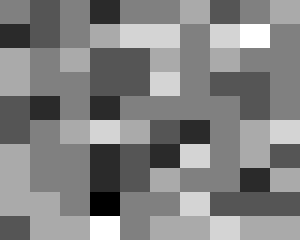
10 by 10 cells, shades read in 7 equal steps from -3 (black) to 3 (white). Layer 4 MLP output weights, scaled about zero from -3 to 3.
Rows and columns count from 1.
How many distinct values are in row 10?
5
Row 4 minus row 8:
0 0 0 1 0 1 0 -1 1 -1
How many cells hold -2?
9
